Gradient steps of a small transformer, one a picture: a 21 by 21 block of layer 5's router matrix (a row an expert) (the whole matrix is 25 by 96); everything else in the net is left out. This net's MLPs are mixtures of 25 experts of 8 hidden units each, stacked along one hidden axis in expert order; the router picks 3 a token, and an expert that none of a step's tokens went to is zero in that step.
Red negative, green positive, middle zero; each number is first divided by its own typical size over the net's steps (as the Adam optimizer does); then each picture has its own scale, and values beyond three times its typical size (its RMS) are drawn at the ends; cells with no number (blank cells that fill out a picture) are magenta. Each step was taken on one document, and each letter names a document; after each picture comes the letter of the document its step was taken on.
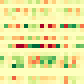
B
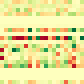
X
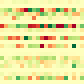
B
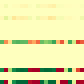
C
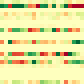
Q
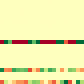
C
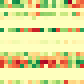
Q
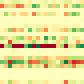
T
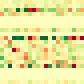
X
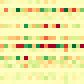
B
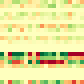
Q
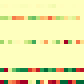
C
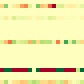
C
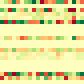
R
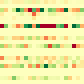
B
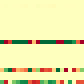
C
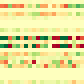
Q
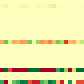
C
